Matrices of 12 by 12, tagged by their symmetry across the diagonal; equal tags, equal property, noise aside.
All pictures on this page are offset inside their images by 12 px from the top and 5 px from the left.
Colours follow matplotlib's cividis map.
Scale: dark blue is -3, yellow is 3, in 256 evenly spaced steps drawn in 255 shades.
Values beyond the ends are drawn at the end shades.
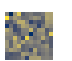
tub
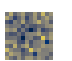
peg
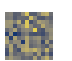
tub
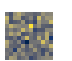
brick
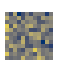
tub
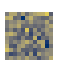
brick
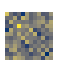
peg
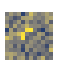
peg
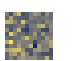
brick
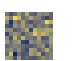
tub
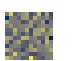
tub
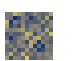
peg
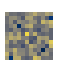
peg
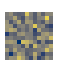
tub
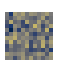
brick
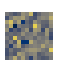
brick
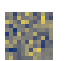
tub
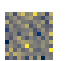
tub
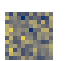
tub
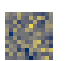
brick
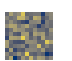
brick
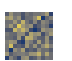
peg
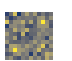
peg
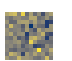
brick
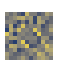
peg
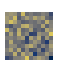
peg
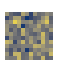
brick
